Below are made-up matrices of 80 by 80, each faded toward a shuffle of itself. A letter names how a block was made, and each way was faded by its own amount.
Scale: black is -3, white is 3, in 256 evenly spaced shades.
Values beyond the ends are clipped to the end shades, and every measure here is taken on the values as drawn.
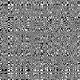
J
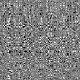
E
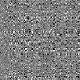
E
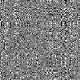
E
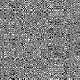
E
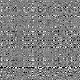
J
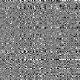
J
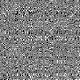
E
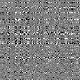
J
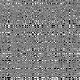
J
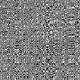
E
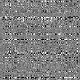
J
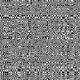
J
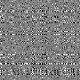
J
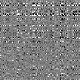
J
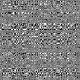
J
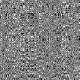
E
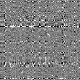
J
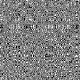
E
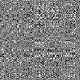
E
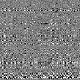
J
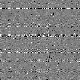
J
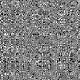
E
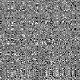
E
